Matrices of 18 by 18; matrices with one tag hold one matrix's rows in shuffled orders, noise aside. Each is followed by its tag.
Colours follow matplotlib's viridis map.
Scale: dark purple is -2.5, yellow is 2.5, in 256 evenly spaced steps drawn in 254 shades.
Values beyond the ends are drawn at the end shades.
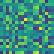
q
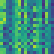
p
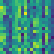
p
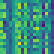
p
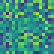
q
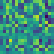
q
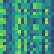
p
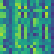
p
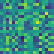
q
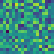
q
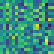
q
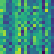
p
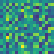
q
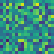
q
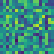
q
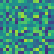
q
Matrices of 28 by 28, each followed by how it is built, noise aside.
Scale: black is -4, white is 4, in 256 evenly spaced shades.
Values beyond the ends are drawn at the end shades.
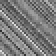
Toeplitz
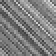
Toeplitz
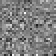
low rank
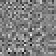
low rank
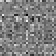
low rank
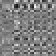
low rank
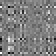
low rank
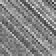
Toeplitz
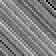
Toeplitz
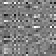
low rank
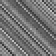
Toeplitz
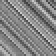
Toeplitz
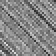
Toeplitz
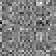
low rank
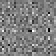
low rank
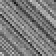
Toeplitz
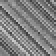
Toeplitz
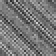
Toeplitz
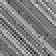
Toeplitz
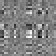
low rank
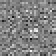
low rank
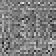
low rank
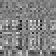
low rank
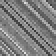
Toeplitz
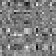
low rank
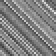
Toeplitz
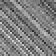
Toeplitz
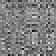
low rank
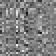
low rank
